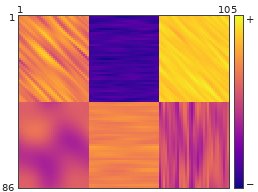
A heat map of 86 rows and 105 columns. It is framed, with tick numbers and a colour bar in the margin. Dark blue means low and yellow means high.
The table splits into 2 rows of 3 panels. Panel 1,1: high, slanting down to the right. Panel 1,2: very low, streaked across, faint in contrast. Panel 1,3: very high, slanting down to the right, faint in contrast. Panel 2,1: middling, smooth. Panel 2,2: high, streaked across, faint in contrast. Panel 2,3: middling, streaked downward.
